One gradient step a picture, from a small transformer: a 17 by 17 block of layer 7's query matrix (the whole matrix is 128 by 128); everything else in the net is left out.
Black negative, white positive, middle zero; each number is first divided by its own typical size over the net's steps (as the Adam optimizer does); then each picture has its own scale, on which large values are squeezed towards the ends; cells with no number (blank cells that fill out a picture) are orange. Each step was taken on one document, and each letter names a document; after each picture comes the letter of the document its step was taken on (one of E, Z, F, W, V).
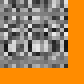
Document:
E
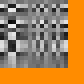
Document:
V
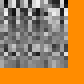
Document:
E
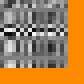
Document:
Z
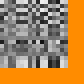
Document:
V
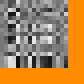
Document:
Z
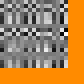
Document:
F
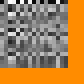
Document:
Z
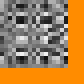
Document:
V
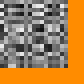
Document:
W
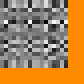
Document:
E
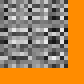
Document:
E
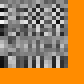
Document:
V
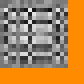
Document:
Z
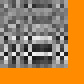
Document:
Z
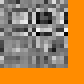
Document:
F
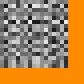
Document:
E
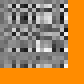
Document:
F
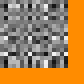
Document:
E
